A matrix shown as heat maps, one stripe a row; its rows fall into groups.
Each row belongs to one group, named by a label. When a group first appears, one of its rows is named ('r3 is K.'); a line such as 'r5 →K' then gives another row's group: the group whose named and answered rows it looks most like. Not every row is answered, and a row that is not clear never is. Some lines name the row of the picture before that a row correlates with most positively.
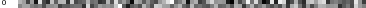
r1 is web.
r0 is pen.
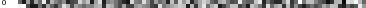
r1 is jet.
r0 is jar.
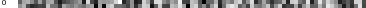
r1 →jet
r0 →web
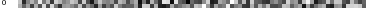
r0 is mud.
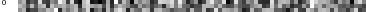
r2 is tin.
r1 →pen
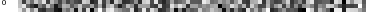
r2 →jar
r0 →jar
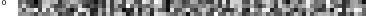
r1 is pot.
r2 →jar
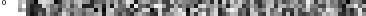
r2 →jet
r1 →pot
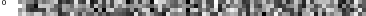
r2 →jet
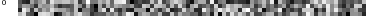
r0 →pen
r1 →web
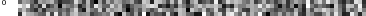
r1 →jar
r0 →web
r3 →mud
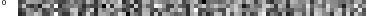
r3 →web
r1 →pot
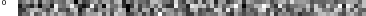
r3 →pen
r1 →pot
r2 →web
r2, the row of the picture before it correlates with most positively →3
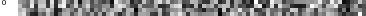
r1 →pen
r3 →jet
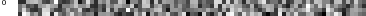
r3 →mud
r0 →web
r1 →tin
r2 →pot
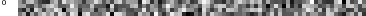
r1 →mud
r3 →pen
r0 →jar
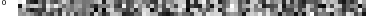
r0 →jet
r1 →mud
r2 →jet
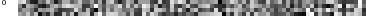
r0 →jet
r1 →jar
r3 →jar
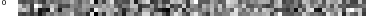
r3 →jet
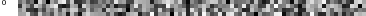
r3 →mud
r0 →pen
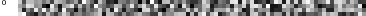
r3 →jet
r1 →jar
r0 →mud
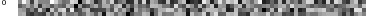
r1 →pot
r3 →jet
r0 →mud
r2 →pen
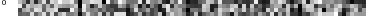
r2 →mud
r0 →pen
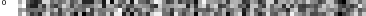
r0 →pot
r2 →tin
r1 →jet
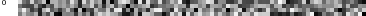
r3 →jar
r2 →pot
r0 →pen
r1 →jet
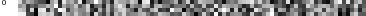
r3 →tin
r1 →tin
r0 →jar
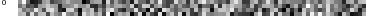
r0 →pot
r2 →mud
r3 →pen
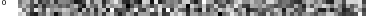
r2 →mud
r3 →jet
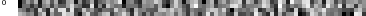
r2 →pen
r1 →pot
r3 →pen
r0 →pot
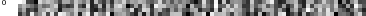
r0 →tin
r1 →web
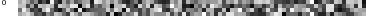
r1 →pen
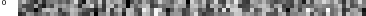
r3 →web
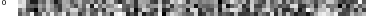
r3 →pen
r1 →tin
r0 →jet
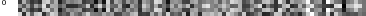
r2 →pot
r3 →mud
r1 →jar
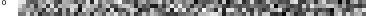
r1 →pen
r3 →jar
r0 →tin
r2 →mud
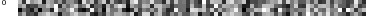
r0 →mud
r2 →pot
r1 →tin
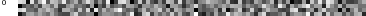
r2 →tin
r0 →pen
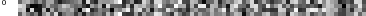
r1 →jet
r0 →web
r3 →pot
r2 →pen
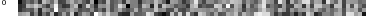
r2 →pot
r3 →jar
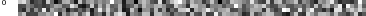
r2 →jar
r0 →jet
